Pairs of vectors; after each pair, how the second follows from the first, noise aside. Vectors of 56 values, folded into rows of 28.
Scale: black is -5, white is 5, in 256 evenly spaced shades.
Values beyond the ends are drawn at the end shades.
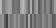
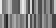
scaled up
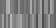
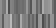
sign-scrambled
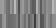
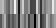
scaled up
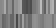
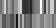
scaled up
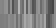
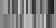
scaled up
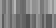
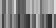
scaled up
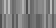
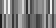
scaled up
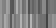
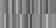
sign-scrambled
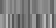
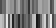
scaled up
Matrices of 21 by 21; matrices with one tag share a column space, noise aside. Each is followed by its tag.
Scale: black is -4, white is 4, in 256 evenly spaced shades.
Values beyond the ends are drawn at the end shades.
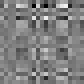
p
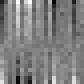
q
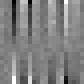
q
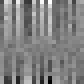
q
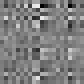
p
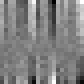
q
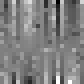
q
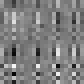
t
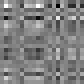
p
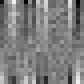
q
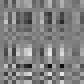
t
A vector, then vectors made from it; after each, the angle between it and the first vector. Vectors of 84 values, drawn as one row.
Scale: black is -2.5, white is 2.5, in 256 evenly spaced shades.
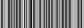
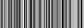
nearly parallel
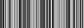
orthogonal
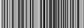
orthogonal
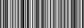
nearly opposite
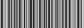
nearly parallel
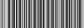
partly aligned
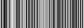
orthogonal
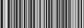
nearly parallel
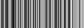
orthogonal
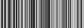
partly aligned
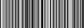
partly opposed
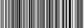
partly aligned
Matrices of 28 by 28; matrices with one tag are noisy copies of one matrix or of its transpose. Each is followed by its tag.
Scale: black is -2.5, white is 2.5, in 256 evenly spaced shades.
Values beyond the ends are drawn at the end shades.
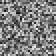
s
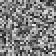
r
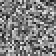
r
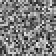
r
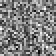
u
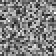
s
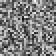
u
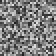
s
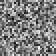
s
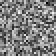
r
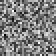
s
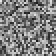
r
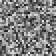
r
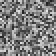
r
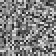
r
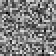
u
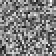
r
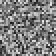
r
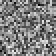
r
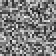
u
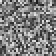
r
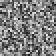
u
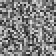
u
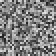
r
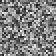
s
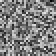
r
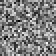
s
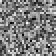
r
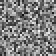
s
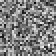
r
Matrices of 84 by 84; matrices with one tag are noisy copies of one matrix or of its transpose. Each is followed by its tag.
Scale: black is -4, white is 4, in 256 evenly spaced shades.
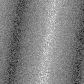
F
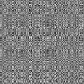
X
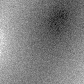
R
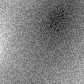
R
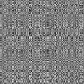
X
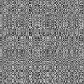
X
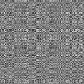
X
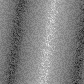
F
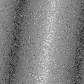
F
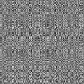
X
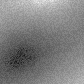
R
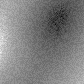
R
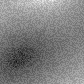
R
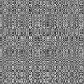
X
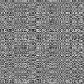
X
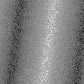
F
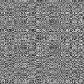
X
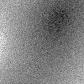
R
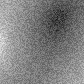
R
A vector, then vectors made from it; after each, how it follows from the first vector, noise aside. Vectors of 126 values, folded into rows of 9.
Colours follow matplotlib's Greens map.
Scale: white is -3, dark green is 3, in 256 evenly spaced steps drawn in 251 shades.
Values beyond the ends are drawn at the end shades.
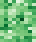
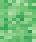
shrunk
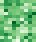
reversed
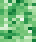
negated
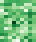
reversed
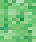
shrunk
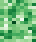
negated
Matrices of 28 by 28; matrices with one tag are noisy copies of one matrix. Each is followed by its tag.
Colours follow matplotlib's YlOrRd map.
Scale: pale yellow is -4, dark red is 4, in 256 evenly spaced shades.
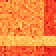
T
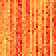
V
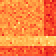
T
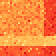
T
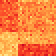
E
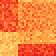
E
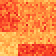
E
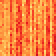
V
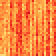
V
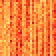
V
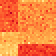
E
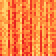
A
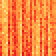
A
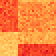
E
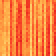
V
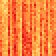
A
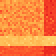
T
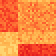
E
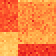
E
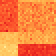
E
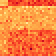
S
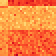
S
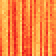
A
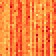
V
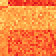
S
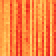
V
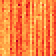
V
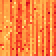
V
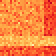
T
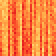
A
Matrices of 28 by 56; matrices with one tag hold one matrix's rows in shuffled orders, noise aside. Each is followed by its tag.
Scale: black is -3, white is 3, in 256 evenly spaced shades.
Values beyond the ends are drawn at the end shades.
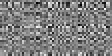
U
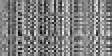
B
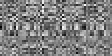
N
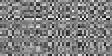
U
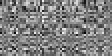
N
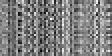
B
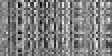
B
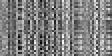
B
